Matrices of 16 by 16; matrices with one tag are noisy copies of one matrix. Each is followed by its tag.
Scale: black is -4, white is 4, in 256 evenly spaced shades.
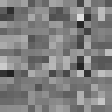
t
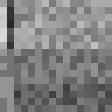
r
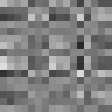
t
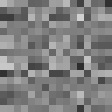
t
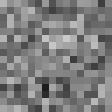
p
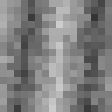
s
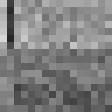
r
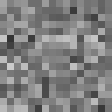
p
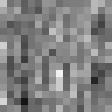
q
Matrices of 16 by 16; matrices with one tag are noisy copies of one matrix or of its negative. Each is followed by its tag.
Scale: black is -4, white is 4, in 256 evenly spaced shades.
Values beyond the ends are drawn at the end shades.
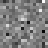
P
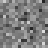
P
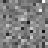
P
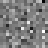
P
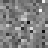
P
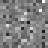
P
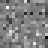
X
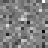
P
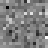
X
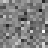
P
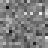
X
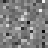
P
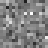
X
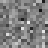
P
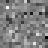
X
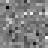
X
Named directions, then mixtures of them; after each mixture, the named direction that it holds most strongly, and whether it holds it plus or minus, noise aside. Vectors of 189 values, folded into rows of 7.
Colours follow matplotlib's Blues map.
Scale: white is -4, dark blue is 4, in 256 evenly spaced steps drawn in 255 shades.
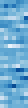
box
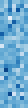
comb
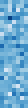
comb, minus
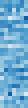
box, plus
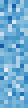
comb, minus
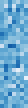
comb, plus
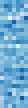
box, plus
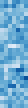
box, plus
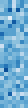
comb, plus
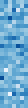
comb, minus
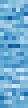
box, minus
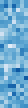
comb, minus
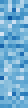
comb, minus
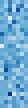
comb, plus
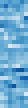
box, plus
